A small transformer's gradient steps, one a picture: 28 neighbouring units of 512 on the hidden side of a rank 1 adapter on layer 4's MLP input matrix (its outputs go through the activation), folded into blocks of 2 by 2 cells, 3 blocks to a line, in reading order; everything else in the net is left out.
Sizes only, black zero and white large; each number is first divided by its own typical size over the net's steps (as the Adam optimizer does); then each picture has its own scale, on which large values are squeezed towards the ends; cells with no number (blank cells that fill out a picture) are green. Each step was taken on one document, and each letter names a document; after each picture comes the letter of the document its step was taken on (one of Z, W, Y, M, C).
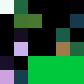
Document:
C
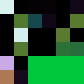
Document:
C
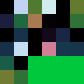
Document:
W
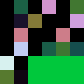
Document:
W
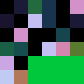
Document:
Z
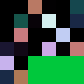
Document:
Z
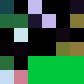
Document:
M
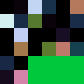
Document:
Z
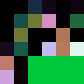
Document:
Z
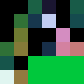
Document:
Z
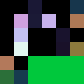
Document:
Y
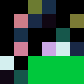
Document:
W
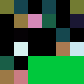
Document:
C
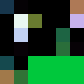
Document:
C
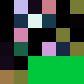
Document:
W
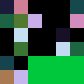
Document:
C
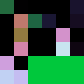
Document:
C
